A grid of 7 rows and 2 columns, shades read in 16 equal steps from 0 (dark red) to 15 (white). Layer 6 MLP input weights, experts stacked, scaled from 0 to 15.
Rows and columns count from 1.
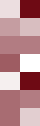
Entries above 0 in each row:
1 2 2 2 1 2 2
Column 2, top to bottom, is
0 11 7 15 0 7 12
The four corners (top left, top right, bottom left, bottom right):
13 0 6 12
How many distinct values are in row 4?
2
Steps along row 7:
up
